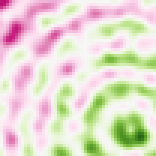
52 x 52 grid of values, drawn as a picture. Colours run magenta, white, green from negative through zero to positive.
Slope: up to the bottom right. Mirror symmetry: none. Ninth with the lowest average: top left. Rings: centred on the bottom right.
